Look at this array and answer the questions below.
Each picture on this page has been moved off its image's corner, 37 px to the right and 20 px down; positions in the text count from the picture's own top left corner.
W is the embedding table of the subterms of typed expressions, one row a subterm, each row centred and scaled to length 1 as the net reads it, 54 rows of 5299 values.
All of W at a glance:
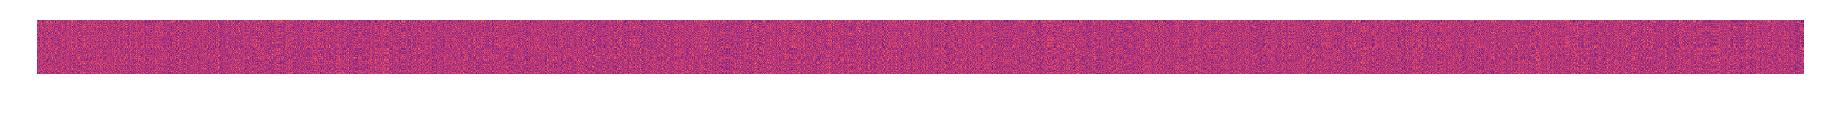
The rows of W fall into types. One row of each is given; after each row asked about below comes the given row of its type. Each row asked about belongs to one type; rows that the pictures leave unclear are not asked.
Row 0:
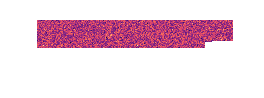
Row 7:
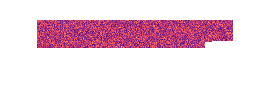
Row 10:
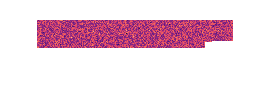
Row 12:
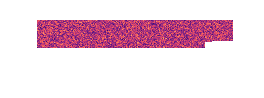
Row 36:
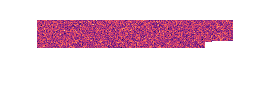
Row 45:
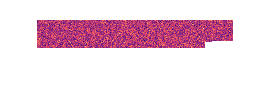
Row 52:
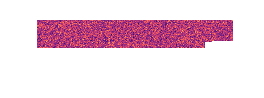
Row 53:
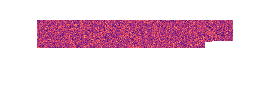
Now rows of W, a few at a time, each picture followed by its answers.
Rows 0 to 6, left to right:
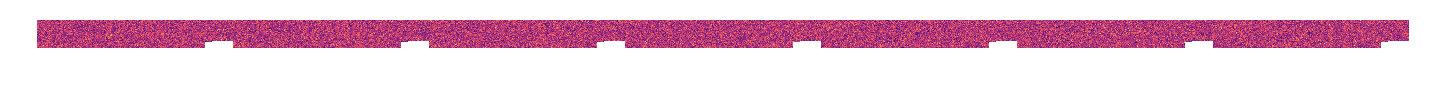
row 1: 0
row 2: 36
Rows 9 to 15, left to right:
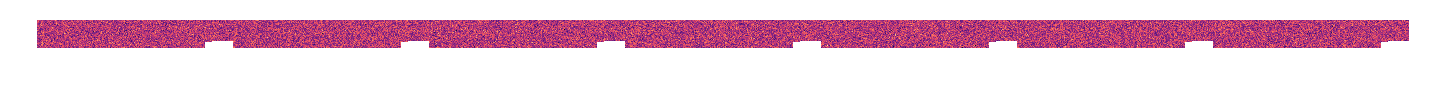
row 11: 52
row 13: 45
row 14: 53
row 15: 36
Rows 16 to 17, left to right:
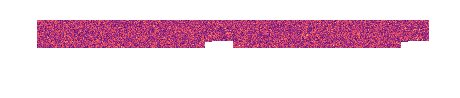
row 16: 7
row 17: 0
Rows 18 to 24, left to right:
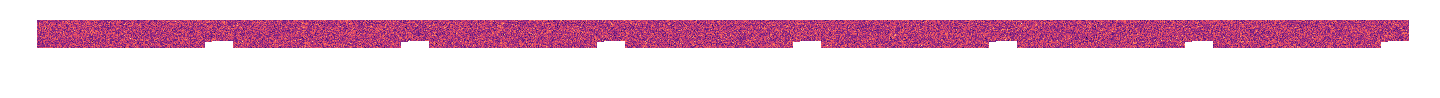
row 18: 52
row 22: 0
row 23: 36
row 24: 7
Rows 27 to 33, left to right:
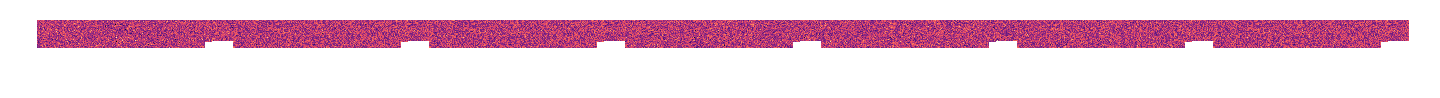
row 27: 12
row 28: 10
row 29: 10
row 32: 53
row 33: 10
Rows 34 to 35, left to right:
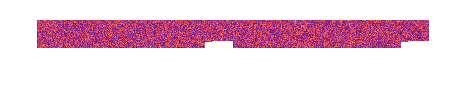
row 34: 36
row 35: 7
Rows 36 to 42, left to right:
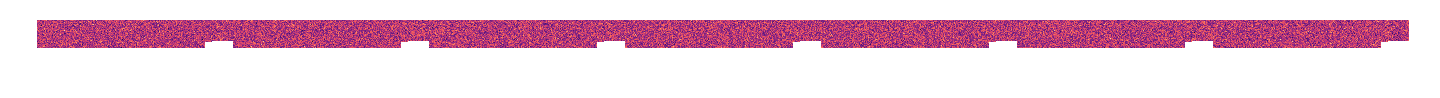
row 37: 12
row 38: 12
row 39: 53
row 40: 53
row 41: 52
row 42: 10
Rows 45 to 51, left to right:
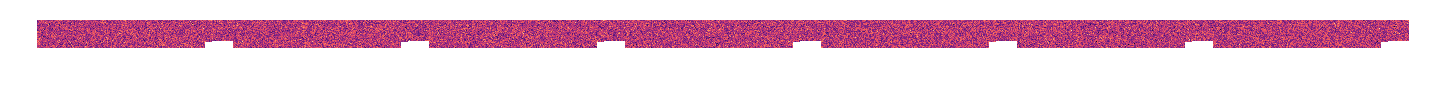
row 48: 36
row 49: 10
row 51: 45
